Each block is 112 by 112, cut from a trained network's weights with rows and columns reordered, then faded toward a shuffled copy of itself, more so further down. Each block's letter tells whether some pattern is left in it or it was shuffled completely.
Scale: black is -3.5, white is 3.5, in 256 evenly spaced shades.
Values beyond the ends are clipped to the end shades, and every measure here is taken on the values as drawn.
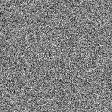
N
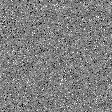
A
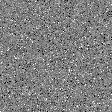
A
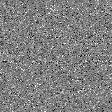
N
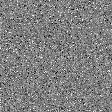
N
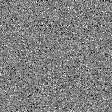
N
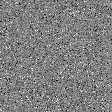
A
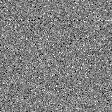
N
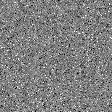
A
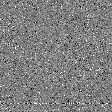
N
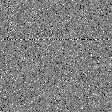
N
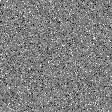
A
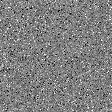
A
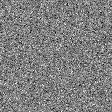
A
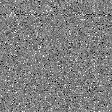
N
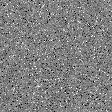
A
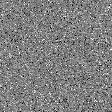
N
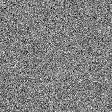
N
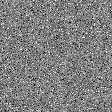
A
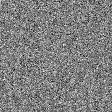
A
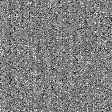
N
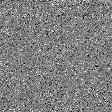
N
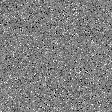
A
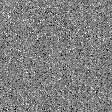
N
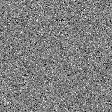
N
